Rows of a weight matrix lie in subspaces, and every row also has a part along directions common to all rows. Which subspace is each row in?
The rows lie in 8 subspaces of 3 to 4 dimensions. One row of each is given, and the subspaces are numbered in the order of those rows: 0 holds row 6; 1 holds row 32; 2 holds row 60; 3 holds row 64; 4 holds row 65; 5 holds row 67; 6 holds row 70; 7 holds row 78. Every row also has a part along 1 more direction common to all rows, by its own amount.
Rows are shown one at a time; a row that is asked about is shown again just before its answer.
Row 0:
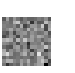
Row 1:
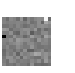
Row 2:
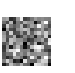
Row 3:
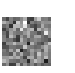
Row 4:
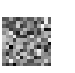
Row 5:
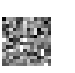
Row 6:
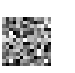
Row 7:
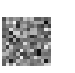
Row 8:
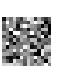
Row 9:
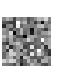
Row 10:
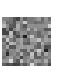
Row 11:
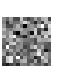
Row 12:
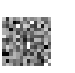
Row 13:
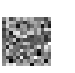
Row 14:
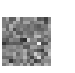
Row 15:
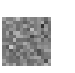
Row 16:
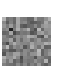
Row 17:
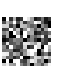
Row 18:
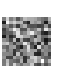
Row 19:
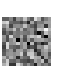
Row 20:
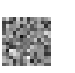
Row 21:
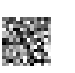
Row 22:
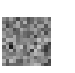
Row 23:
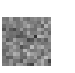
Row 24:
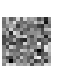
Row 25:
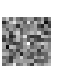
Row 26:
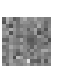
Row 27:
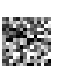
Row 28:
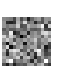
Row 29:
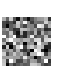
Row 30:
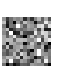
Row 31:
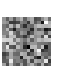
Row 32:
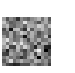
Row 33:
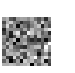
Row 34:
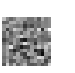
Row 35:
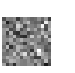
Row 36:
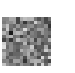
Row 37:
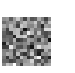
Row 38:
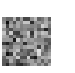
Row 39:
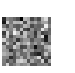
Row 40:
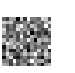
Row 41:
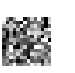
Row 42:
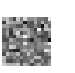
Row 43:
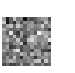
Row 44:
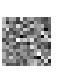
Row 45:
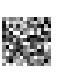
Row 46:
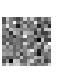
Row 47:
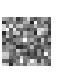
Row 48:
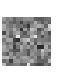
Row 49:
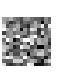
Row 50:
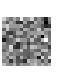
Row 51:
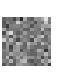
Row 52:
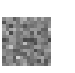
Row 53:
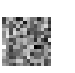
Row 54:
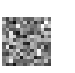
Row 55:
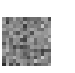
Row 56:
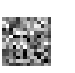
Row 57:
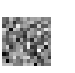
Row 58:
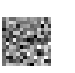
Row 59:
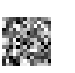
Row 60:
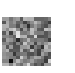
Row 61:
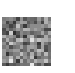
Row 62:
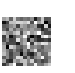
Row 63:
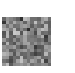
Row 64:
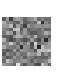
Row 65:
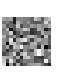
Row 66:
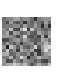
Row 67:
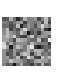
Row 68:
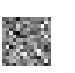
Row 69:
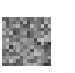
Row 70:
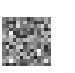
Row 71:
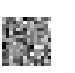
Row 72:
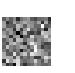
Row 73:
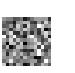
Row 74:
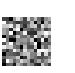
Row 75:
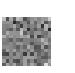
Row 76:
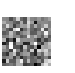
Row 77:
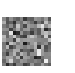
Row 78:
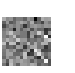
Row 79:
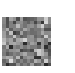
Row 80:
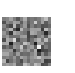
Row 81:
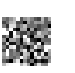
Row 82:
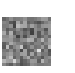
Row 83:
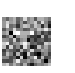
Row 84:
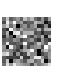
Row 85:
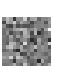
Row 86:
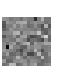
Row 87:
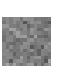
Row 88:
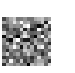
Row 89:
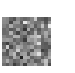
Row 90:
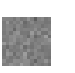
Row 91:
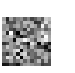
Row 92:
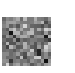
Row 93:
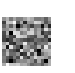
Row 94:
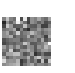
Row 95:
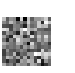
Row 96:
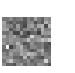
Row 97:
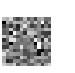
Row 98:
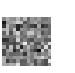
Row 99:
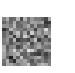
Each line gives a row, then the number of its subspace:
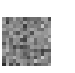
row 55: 4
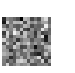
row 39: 5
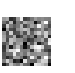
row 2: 2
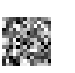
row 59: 6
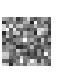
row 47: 5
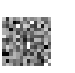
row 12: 0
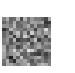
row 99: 6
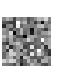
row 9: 6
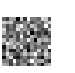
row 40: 6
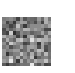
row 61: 1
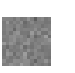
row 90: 7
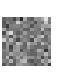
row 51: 5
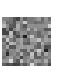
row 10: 1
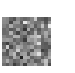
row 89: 1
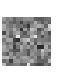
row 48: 2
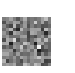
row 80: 3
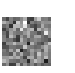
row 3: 7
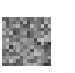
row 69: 3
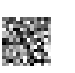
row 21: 1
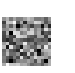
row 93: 6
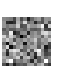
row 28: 6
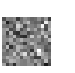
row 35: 0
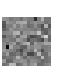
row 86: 7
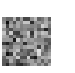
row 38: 7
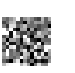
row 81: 1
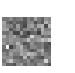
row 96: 7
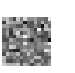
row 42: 4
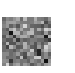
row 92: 7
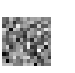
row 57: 0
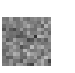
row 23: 2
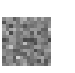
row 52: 4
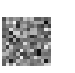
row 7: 4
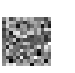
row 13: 2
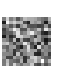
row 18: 1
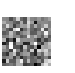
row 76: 3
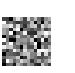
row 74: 3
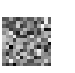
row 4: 5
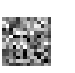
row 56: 1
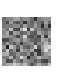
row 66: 1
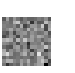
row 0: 0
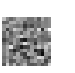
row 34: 4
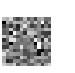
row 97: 3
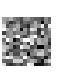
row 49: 2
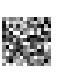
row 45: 7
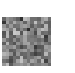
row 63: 5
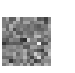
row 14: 1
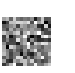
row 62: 7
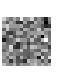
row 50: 5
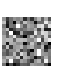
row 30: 0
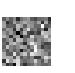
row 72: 0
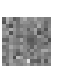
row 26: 4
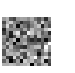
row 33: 2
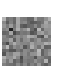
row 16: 4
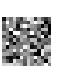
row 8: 4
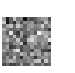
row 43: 4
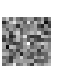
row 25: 7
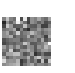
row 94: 6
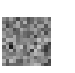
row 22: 3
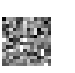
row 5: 4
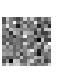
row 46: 0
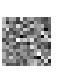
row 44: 5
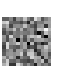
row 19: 7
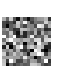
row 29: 3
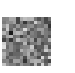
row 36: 5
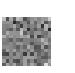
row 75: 0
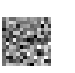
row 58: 2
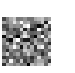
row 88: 2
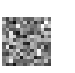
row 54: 7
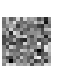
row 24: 1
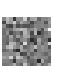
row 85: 4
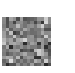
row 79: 1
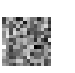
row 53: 5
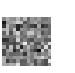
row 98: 6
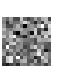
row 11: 4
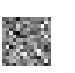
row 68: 0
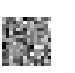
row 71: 5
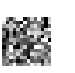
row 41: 5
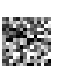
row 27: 2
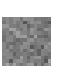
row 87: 2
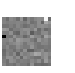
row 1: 6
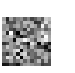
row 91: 3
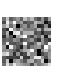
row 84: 0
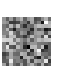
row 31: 7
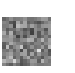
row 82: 6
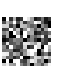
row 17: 0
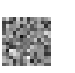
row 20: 6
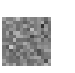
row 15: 0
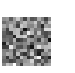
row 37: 5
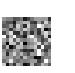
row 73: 3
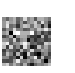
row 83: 1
